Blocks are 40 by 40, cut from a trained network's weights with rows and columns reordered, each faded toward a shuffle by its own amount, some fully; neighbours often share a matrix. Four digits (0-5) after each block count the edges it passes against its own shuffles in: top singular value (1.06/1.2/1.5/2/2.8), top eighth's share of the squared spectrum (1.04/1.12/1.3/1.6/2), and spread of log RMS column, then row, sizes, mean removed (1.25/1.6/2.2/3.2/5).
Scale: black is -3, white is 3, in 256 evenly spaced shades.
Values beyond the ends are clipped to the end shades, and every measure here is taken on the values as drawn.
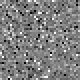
0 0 0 0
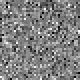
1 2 1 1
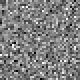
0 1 0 0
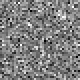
0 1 0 0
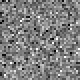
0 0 0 0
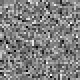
2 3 1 1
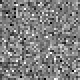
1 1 0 0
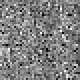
2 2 0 1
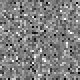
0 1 1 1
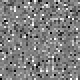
0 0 0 0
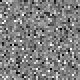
0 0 0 0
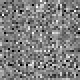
2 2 0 2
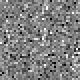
0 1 0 0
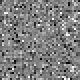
0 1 0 0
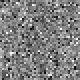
1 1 0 1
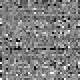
2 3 3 2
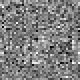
3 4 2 2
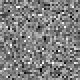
2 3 0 0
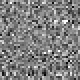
3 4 2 2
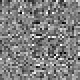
3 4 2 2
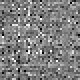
2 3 3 0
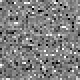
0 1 0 0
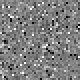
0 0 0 0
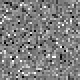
0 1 0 0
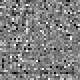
1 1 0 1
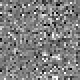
2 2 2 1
